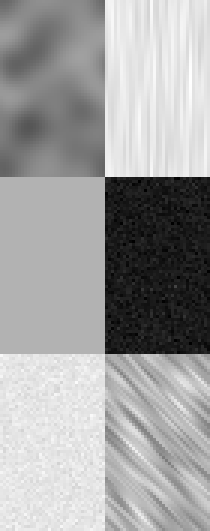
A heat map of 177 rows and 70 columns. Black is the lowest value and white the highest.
The table splits into 3 rows of 2 panels. Panel 1,1: middling, smooth. Panel 1,2: very high, streaked downward, faint in contrast. Panel 2,1: high, flat. Panel 2,2: very low, fine-grained, faint in contrast. Panel 3,1: very high, fine-grained, faint in contrast. Panel 3,2: high, slanting down to the right.
